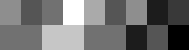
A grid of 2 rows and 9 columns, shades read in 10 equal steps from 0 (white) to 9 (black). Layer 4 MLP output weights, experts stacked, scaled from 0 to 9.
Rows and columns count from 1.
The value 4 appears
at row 1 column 1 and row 1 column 7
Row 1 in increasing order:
0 3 4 4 5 6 6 7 8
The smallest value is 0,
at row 1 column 4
